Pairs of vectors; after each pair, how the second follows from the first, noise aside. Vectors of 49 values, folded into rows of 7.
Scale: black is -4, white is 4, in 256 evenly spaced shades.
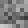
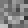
sign-scrambled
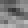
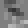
partly zeroed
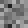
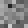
sign-scrambled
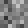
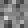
sign-scrambled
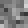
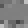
partly zeroed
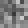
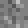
partly zeroed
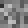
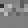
partly zeroed
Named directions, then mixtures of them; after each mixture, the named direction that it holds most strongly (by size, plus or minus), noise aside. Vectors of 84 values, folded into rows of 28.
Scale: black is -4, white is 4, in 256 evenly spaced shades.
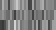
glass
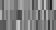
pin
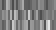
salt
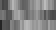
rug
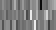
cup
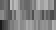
rug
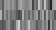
pin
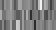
cup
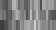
rug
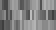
rug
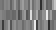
cup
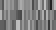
pin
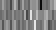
cup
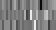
cup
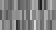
cup
